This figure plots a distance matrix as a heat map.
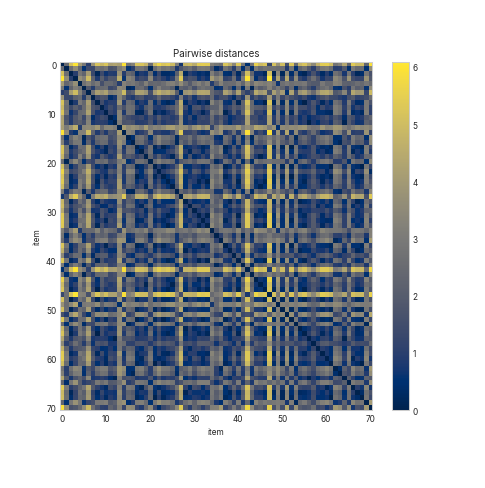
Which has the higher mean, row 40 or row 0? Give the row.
0
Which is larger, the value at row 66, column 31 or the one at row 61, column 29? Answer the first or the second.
the first
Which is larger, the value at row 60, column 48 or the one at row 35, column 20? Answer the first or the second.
the first
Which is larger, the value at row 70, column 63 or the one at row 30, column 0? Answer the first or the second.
the second
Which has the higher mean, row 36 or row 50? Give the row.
36
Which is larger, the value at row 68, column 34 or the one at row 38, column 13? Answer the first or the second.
the second
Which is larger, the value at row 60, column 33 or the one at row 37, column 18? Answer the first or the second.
the first
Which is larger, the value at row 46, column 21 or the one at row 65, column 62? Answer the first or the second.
the second
